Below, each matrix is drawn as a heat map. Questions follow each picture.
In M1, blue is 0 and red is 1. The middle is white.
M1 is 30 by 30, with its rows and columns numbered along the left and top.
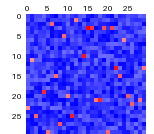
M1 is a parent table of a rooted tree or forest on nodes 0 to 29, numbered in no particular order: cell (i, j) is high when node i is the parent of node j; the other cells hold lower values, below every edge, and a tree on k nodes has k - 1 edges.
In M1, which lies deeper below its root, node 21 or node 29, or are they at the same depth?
the same depth
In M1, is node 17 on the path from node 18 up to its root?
no
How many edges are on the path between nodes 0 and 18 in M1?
5
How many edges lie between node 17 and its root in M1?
2
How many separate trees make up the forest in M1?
3
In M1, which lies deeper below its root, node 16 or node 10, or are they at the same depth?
node 10
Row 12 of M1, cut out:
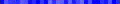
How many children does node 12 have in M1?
0
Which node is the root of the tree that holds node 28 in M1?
3
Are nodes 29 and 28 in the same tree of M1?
no
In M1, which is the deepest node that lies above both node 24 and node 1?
25
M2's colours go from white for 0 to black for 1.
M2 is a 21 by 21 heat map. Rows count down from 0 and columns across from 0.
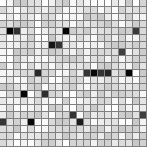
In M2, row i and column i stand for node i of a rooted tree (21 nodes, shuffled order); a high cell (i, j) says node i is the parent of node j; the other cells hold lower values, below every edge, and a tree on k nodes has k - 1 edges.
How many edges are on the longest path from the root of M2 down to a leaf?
7
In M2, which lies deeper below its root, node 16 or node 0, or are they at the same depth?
node 0
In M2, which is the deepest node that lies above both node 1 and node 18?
10
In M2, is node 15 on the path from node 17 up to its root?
no
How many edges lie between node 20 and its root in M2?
1
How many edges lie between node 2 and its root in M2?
7
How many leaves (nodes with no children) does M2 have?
14
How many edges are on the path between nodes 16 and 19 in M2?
7
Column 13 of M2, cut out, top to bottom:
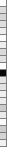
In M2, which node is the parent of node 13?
10
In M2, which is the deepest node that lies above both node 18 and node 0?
10
